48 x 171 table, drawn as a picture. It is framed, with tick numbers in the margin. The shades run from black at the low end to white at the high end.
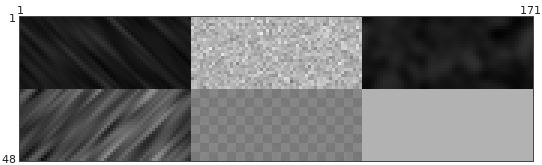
It is made of 2 by 3 panels. Panel 1,1: very low, slanting down to the right, faint in contrast. Panel 1,2: high, fine-grained. Panel 1,3: very low, blotchy, faint in contrast. Panel 2,1: low, slanting up to the right. Panel 2,2: middling, checkered, faint in contrast. Panel 2,3: high, flat.
